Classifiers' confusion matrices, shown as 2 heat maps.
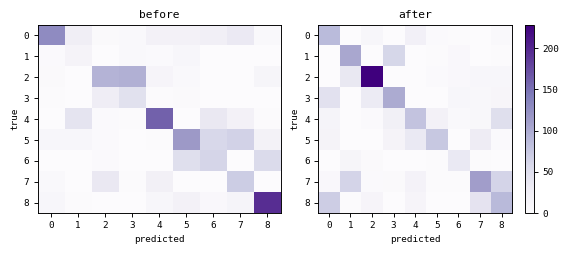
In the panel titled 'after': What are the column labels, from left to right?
0, 1, 2, 3, 4, 5, 6, 7, 8
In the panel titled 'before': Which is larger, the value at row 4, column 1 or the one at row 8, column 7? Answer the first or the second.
the first
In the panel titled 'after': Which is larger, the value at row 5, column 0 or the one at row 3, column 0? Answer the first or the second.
the second
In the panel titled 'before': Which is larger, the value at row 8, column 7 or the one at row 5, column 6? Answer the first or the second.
the second
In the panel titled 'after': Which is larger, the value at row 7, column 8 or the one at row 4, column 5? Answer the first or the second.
the first
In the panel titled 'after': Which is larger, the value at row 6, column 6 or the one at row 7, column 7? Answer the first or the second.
the second
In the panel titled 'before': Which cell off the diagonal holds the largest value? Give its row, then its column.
2, 3
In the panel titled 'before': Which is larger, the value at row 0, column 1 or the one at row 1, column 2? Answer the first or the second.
the first
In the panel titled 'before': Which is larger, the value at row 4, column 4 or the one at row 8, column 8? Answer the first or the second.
the second
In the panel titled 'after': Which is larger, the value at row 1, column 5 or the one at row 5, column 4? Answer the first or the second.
the second
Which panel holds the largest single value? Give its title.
after
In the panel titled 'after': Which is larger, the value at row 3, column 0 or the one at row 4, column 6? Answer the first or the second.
the first
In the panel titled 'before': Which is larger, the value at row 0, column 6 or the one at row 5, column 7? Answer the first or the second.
the second
